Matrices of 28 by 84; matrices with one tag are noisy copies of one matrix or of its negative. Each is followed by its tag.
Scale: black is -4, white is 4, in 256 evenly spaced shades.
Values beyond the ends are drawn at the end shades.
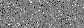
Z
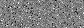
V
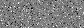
V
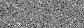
Z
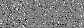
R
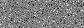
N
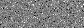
N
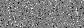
V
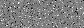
V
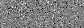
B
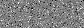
V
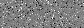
B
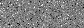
Z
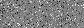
Z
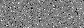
V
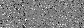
R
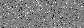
B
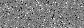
B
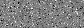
V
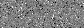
B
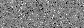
B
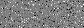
N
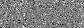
R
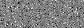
V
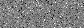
B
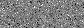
Z
